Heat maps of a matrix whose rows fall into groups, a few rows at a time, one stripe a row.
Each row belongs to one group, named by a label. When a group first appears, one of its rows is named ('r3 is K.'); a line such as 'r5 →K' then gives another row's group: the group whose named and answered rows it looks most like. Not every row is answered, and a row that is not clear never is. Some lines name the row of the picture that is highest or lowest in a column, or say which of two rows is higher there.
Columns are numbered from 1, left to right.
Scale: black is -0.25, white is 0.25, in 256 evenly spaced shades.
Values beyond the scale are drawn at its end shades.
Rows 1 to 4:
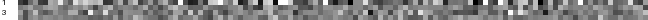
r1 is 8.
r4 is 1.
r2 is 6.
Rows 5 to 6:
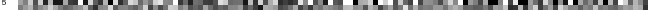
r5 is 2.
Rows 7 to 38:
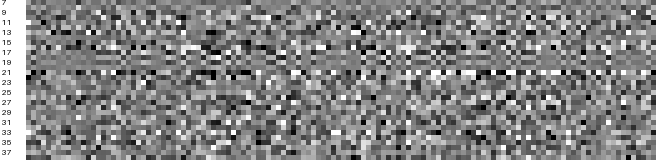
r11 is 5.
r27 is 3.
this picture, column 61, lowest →16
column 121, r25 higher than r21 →No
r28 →6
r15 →3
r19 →1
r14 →1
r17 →1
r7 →3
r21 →3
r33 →5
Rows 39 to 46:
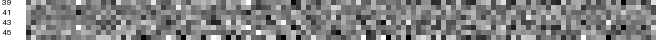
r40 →5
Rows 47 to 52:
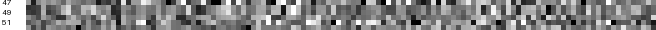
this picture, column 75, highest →47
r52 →3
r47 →1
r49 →8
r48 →8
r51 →2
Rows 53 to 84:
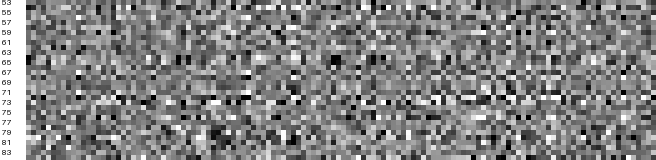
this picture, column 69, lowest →73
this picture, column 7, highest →80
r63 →3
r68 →3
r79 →1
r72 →3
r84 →2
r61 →8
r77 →3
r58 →8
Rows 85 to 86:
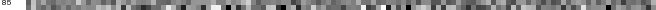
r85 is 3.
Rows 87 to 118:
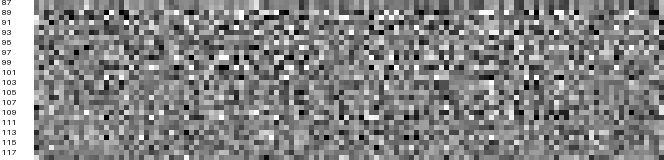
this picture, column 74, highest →90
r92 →1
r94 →8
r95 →2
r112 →6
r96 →3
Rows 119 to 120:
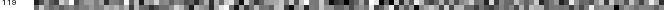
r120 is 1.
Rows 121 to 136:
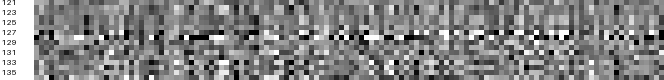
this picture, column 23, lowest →136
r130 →3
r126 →2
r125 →3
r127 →3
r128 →2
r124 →3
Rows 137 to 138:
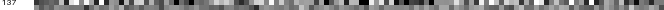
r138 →3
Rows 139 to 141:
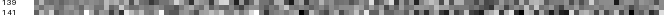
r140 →6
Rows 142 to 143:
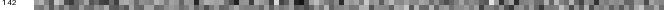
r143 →2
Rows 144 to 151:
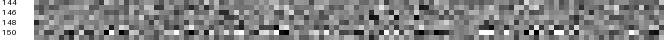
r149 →6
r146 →1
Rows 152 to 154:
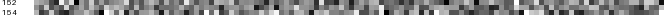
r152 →5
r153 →8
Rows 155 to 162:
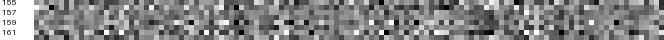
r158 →6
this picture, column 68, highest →159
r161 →6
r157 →6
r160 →6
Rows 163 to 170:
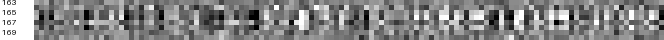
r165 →3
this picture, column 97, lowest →169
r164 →2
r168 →3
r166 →3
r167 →8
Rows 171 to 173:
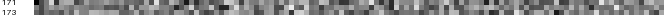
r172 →1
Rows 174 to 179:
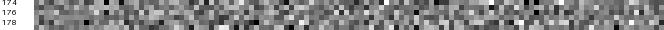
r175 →8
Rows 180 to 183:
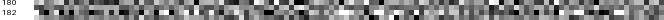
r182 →5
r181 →8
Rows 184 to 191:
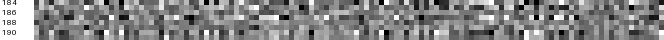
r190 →6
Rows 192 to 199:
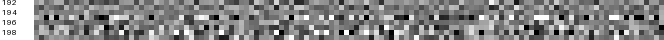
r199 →1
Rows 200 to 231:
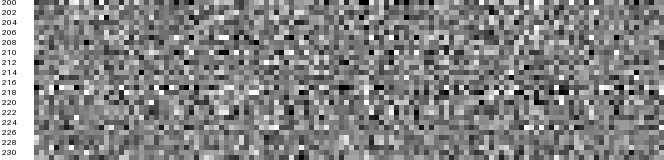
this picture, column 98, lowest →218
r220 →2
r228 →5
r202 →8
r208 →3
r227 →5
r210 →1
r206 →6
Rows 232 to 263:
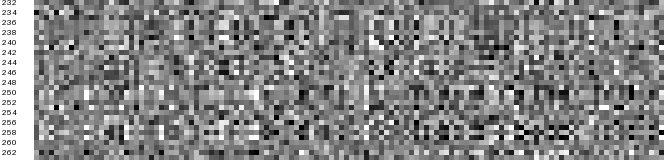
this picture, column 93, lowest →241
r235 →5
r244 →1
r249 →2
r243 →6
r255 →8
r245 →6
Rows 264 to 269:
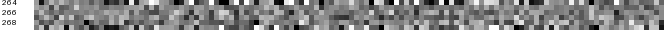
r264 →1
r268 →3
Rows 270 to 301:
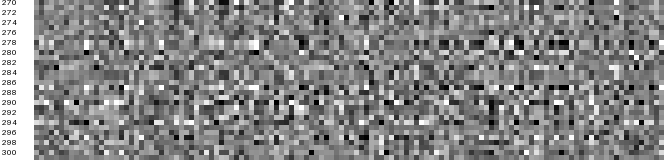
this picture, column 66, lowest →297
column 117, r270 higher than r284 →Yes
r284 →1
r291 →8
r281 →2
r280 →3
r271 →6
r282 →2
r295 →8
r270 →1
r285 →1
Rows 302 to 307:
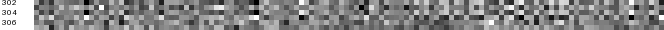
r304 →3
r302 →3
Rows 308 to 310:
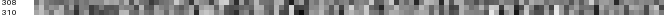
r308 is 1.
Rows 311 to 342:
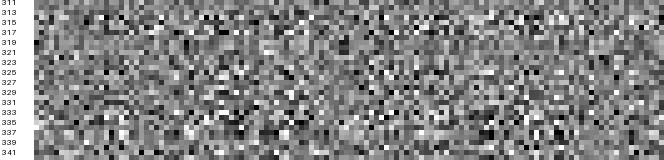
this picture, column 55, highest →317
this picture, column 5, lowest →341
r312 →5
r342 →6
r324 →1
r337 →6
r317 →1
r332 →3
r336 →5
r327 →3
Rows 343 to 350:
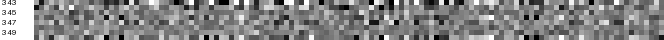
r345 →2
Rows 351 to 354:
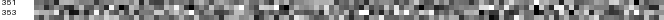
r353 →2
